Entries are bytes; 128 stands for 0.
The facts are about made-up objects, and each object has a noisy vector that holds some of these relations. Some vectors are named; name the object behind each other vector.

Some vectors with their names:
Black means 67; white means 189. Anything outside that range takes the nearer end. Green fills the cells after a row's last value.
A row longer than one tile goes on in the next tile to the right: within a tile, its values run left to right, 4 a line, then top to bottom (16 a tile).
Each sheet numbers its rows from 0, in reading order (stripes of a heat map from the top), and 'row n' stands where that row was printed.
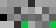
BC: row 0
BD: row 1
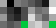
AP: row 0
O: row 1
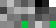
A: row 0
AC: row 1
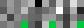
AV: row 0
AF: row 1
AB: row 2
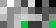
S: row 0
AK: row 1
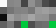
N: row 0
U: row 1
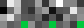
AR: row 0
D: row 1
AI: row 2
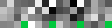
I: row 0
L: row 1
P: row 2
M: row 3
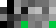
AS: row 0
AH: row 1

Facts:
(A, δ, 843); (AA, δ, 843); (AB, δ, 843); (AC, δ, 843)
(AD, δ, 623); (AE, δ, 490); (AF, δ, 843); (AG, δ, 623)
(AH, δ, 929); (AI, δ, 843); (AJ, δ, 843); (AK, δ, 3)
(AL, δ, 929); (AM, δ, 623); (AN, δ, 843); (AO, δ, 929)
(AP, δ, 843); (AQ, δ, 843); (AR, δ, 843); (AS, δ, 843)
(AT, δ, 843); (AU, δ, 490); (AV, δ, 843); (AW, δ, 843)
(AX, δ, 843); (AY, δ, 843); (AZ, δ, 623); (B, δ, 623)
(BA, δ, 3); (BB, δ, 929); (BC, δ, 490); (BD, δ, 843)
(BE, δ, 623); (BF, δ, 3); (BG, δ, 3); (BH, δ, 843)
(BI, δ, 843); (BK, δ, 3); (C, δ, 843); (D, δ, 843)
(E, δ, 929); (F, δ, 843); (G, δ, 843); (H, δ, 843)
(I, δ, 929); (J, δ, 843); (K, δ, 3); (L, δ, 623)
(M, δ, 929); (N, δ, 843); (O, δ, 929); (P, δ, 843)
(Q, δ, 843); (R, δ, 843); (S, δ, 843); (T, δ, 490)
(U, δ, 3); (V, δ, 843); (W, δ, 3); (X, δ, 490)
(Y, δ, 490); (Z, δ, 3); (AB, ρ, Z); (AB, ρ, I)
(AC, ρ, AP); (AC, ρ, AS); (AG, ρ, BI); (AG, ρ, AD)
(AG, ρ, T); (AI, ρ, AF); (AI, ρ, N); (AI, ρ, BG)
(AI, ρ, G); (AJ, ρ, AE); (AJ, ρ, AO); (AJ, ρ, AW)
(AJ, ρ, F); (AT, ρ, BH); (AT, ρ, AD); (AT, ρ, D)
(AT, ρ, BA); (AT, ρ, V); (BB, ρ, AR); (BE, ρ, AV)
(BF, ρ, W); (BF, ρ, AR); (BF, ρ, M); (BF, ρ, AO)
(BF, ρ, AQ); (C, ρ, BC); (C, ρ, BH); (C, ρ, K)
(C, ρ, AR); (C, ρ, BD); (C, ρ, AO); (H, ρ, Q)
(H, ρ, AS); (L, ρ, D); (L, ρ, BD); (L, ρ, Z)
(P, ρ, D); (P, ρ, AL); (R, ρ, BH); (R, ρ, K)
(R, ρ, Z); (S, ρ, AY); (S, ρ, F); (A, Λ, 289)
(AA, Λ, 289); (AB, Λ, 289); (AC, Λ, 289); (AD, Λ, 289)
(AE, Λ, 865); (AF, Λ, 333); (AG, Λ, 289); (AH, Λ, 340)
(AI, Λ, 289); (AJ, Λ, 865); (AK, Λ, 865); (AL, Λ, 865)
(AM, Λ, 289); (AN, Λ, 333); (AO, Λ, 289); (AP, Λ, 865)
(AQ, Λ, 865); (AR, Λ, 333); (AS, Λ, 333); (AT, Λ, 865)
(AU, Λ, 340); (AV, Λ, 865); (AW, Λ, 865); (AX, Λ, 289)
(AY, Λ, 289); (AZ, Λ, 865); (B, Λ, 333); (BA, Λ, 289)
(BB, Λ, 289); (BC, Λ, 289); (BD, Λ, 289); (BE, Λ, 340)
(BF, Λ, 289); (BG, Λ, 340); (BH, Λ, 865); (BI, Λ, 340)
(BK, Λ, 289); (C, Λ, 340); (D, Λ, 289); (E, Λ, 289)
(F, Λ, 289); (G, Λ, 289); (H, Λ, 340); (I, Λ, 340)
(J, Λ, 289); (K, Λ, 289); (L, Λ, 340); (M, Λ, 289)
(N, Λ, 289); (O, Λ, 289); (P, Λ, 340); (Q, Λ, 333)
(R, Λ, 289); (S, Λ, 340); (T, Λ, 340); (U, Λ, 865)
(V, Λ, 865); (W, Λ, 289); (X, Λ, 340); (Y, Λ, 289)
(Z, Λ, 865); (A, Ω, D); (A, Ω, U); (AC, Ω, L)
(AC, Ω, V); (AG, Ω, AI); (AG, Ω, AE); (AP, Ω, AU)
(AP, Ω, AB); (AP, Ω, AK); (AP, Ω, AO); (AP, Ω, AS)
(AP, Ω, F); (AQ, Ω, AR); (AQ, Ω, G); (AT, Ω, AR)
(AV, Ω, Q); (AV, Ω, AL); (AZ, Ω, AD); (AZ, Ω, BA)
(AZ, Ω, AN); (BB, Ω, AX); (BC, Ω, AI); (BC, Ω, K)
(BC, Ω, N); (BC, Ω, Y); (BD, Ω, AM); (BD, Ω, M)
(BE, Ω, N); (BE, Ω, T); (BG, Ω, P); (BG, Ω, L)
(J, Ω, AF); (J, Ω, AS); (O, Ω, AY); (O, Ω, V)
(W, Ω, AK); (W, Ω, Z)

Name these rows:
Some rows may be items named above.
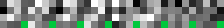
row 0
AR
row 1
R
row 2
AR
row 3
C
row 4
F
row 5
BF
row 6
W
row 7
D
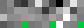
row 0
U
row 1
AW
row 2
BB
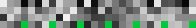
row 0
K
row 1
AO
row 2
K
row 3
H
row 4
Q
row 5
AO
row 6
BG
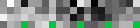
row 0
AJ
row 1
AY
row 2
P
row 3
AP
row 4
V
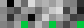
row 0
J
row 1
AE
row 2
Z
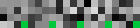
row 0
BC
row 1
Q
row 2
AT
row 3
AZ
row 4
AG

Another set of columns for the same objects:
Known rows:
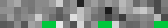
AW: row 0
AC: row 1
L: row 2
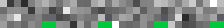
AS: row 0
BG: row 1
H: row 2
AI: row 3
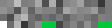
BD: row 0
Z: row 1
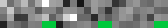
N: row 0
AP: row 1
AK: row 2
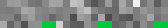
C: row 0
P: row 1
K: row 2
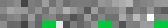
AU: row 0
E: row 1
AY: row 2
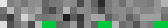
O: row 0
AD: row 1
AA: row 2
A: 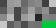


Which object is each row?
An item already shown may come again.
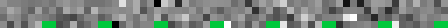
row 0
AO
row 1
I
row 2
AR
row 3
J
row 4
Q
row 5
O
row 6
AP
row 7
U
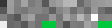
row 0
U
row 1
AY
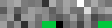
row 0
D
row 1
BC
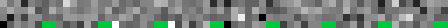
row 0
T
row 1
AE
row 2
H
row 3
M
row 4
W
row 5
AB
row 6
AD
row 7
AS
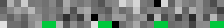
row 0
BF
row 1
BB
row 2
AT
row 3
AZ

